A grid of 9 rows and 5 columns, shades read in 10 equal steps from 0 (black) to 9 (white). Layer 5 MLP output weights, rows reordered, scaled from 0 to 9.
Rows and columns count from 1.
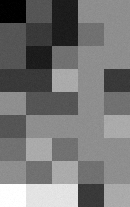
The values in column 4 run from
2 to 5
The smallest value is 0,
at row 1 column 1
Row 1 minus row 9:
-9 -5 -7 3 -1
